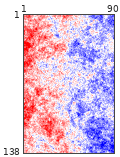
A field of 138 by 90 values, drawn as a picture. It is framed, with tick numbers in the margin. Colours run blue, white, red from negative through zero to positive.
Stripes: none. Ninth with the lowest average: bottom right. Grain: blotchy. Odd rows or columns: none. Ninth with the highest average: top left. Slope: up to the left.
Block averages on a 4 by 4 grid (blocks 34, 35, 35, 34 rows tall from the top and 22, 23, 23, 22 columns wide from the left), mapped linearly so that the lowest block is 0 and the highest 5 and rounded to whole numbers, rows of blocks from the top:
5 3 2 1 | 4 3 2 1 | 5 3 1 1 | 4 4 2 0
